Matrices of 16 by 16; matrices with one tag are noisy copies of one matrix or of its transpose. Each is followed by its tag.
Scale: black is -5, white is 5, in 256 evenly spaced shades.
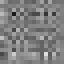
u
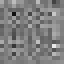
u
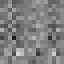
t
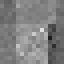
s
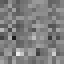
t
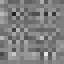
u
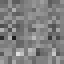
t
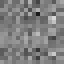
t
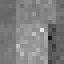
s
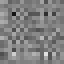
u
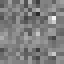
t
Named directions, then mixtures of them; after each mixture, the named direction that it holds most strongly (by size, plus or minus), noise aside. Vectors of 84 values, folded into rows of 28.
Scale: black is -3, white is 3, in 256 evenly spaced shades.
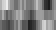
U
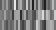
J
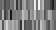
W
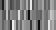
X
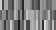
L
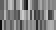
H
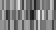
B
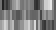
U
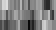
U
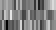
W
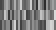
J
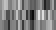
B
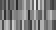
W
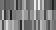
W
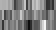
U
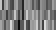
L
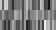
L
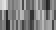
U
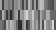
L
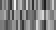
J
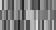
L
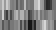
U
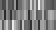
W
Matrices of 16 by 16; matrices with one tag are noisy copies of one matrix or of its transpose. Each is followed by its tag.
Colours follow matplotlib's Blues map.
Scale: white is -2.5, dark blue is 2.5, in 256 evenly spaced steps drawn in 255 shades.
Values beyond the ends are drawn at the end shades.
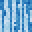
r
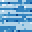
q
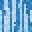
r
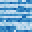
q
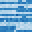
q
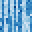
q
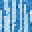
r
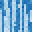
r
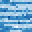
r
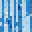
q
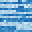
q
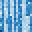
q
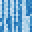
q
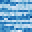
r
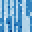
q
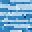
r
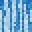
r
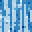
r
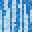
r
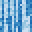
q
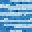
r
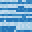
q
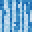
r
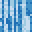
q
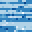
q
